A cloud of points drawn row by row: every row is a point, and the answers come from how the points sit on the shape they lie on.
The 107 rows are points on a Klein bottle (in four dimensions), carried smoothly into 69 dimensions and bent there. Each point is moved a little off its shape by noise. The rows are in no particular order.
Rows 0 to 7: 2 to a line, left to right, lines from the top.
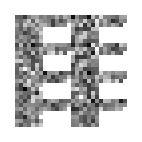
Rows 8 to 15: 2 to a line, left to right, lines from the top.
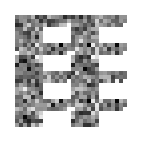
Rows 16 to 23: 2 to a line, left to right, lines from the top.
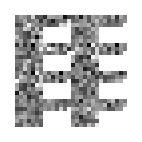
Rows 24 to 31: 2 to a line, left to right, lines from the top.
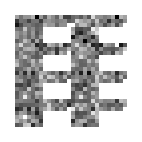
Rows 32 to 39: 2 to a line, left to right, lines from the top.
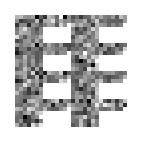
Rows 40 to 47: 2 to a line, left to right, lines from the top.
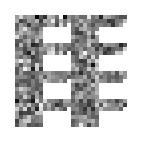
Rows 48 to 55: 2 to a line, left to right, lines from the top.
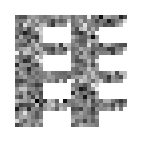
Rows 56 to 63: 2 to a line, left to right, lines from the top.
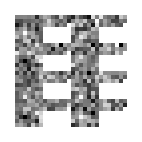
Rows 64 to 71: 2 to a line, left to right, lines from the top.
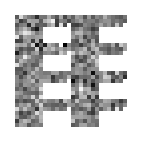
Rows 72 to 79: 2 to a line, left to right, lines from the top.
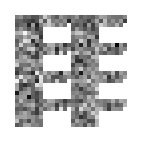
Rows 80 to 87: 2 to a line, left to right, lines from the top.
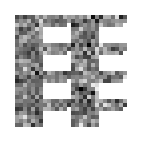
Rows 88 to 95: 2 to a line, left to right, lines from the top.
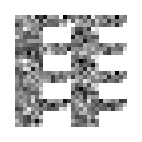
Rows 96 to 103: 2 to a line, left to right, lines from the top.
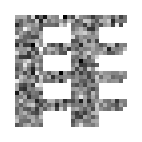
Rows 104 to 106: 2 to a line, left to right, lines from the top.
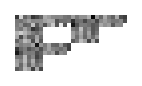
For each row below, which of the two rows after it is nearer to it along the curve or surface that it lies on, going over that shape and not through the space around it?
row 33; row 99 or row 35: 99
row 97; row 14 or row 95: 95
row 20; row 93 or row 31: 93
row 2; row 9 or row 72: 9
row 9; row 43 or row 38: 38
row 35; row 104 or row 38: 38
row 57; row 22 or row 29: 29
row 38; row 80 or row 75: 75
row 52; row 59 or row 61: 61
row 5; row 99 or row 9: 9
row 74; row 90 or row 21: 21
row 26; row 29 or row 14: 14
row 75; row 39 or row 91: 39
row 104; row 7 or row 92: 7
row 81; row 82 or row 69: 69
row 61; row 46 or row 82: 46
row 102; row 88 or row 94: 88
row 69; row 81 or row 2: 81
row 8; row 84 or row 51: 84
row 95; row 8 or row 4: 4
